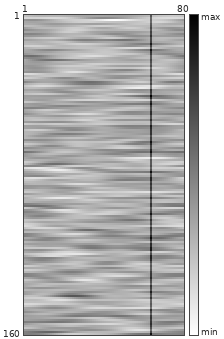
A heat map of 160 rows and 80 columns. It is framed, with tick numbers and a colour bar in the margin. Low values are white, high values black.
Odd lines: column 64. Average level on the scale: 30%. Slope: none. Grain: streaks across.
